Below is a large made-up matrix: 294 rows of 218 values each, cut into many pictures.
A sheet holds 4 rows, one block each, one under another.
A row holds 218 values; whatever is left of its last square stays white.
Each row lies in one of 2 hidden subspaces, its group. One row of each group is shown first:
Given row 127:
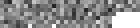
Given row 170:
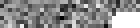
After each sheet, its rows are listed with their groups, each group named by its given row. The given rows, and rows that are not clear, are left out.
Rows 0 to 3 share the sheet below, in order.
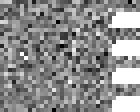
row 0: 127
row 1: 170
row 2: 170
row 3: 127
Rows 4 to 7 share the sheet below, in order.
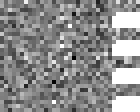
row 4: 170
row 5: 170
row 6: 127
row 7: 170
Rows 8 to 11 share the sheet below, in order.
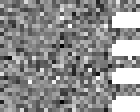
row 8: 170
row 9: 170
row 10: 127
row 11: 170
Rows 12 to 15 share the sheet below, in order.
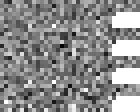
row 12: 127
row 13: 170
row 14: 127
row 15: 170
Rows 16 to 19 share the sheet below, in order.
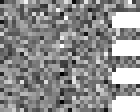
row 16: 127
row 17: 170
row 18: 170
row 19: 170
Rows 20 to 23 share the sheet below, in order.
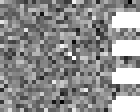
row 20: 127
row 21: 170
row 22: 127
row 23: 170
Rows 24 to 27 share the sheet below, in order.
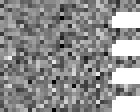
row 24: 170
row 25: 170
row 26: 127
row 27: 127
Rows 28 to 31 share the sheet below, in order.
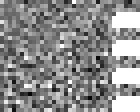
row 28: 127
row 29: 170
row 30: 170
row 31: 170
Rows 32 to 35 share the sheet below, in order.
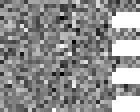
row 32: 170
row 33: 170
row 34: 170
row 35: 127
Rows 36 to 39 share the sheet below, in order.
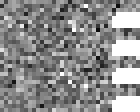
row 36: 170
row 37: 127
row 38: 170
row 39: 127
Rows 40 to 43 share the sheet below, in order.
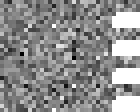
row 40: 127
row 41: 170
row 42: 127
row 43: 127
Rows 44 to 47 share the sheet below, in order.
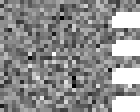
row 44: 170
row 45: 127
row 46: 170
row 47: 127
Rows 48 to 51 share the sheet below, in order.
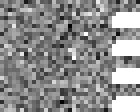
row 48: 170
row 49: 170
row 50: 127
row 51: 170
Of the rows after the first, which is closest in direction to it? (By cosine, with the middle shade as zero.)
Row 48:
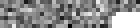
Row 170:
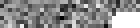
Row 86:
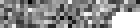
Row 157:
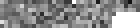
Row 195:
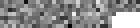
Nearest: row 195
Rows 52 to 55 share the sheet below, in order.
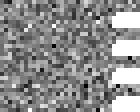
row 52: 127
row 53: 170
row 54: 127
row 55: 127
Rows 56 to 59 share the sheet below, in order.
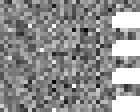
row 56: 127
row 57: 127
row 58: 127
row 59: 127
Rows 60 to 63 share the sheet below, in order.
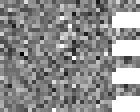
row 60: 170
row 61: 170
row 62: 127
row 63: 127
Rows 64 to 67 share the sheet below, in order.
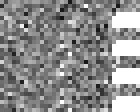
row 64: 170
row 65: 170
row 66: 170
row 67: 170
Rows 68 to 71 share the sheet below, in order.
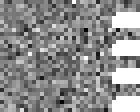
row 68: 127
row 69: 127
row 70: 127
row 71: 170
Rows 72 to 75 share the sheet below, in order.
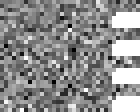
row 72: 170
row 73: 170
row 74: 127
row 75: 170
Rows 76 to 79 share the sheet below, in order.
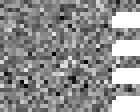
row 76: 170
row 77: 127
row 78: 170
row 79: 127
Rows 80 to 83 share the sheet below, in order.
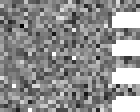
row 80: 170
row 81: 127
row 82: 127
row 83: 127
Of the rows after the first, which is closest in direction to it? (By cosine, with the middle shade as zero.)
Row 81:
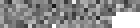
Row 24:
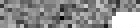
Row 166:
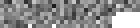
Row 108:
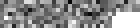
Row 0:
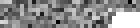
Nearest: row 166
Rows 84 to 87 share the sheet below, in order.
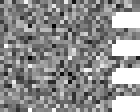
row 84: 127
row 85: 170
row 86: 170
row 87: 127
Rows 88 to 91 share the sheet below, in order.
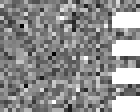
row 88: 170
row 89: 127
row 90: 127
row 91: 170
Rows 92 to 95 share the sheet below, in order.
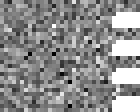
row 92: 127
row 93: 127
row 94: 170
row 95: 170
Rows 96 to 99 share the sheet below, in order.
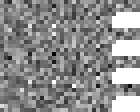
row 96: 127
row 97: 127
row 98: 127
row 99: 127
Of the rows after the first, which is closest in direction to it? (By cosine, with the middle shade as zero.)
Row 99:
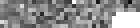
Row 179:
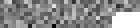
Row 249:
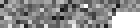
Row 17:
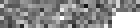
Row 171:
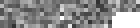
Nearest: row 249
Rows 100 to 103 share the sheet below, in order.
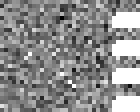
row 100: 170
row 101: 127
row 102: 170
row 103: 127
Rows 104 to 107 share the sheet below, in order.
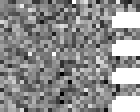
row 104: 127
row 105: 127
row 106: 170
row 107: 170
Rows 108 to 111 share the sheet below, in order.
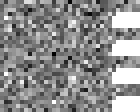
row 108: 170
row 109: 127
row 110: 170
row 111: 170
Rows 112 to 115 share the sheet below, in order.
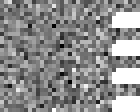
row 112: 127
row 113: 170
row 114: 170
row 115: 127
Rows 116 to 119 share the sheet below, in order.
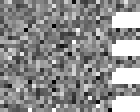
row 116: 127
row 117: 170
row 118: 127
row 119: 127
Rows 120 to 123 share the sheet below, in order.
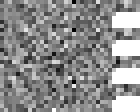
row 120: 127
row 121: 127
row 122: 170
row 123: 127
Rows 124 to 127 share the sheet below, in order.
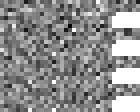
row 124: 170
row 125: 127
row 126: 127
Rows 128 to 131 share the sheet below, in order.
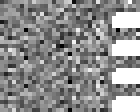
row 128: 127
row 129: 170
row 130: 170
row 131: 170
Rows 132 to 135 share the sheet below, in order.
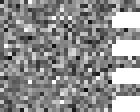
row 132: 170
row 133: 170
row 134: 127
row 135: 170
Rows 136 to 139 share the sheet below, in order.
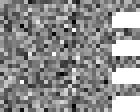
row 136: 170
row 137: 127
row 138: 170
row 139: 170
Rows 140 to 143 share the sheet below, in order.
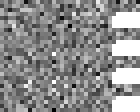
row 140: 170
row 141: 127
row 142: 127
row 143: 127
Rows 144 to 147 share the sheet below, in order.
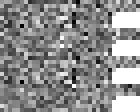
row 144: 170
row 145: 170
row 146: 170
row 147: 127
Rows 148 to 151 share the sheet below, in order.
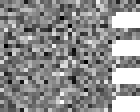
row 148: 170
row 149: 170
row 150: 170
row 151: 170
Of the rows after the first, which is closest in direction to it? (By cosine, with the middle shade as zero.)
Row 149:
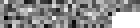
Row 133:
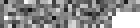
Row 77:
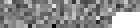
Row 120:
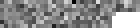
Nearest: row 77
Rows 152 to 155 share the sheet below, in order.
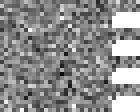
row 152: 170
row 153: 170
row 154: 170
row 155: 170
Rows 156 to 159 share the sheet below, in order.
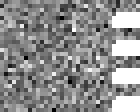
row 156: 170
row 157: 127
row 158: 170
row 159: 127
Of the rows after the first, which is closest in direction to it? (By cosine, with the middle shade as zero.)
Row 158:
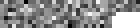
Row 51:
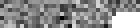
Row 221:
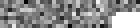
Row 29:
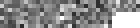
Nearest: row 221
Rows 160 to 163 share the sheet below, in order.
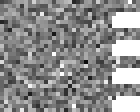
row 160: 127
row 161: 127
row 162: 170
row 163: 170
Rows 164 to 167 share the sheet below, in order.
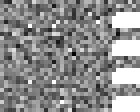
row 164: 127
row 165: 170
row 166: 127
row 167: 170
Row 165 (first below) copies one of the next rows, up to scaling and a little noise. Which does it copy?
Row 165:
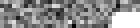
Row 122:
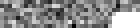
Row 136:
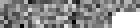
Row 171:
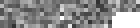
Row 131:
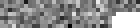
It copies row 122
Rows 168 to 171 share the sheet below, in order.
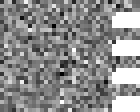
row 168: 127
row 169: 170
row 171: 170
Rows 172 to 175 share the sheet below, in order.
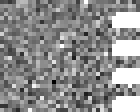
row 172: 127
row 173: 170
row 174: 127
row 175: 127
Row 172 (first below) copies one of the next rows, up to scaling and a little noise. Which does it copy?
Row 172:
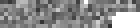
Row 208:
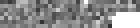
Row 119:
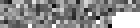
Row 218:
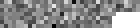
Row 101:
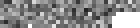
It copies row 208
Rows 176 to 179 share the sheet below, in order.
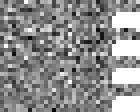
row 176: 170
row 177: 170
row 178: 170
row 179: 127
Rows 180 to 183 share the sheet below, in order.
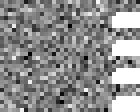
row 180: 170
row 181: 127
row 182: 127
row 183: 170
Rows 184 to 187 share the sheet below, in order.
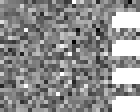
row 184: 127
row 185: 170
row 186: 170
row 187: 127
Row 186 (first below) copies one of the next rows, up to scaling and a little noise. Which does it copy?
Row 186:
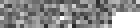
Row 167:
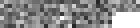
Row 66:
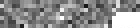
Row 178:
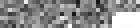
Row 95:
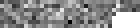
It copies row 167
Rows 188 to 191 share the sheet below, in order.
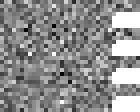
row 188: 127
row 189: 127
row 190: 170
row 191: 170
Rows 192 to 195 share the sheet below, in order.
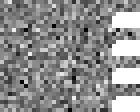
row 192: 127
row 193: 127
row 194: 170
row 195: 170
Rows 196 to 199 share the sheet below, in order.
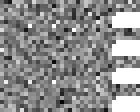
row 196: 127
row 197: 127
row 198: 127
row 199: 170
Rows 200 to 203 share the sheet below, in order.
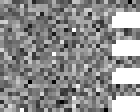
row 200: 127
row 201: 127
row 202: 127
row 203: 170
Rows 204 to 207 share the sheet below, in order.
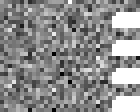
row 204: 170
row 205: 127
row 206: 170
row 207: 127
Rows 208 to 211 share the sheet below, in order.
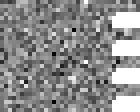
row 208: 127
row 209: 127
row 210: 170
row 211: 170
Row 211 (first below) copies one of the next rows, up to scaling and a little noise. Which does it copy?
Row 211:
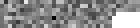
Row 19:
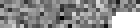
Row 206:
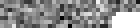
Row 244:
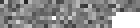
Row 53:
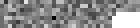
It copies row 53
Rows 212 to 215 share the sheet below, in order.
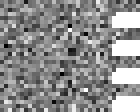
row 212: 170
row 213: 170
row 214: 170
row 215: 170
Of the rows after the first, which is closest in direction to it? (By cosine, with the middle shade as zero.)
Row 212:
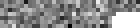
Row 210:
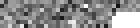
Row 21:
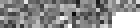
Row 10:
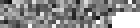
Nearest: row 210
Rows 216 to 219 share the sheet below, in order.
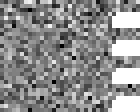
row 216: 170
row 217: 170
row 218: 127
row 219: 127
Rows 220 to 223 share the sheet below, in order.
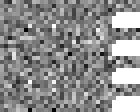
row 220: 127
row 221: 170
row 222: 127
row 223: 127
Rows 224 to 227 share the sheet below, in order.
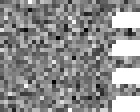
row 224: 170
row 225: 127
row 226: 127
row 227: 170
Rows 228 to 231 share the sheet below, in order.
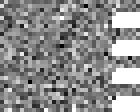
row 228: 170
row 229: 170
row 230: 127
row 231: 170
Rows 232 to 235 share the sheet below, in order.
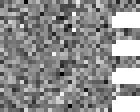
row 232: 170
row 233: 127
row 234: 170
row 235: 170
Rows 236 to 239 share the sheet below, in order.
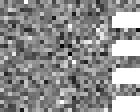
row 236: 170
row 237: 170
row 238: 170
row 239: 170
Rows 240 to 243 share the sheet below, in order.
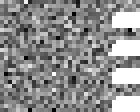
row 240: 170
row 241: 127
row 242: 170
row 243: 127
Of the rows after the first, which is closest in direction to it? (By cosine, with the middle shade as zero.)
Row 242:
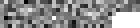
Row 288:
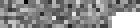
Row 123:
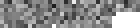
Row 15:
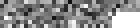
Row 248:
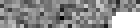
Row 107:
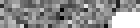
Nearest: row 288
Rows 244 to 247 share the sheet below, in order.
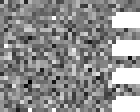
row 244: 170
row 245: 170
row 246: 127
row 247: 127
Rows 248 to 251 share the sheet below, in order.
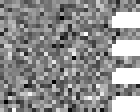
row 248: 170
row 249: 170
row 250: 127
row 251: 170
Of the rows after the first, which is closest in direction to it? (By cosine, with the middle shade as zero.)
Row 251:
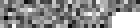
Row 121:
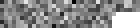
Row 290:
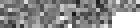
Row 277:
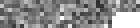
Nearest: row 121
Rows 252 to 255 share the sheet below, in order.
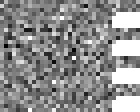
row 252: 170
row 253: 170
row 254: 127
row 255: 127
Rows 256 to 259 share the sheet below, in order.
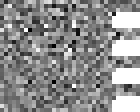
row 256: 170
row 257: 170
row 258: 127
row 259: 127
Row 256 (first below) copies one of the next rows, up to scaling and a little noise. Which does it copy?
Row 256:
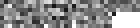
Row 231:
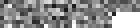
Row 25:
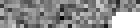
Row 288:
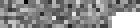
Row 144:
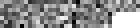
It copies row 231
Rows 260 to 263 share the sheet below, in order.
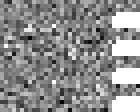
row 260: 127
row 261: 170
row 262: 127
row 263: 170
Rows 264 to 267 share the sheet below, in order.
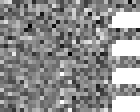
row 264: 127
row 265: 170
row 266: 170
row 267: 170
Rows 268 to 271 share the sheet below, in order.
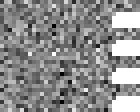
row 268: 127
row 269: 127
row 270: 170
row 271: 170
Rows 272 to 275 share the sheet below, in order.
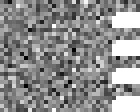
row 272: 127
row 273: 170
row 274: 170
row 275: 127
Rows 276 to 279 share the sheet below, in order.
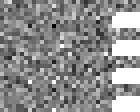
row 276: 127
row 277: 170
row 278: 127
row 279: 127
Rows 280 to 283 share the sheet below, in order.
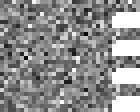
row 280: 127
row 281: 170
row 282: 170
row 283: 170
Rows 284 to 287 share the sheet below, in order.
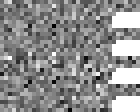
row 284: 127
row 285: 127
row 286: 127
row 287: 170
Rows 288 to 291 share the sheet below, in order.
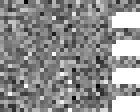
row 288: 170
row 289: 127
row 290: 170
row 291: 170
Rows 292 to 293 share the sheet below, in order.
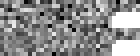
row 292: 170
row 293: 127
